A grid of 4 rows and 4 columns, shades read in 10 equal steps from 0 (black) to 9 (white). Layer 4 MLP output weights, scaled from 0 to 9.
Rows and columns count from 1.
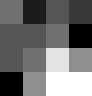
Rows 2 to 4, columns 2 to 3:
3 4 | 4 8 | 5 9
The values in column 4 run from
0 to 9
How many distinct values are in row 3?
4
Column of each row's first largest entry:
1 3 3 3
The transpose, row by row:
4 3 3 0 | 1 3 4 5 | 3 4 8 9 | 2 0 5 9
